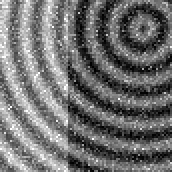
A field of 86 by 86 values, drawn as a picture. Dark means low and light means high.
Seam: vertical, 40% of the way across, the left part higher. Rings: centred on the top right. Ninth with the lowest average: middle right.
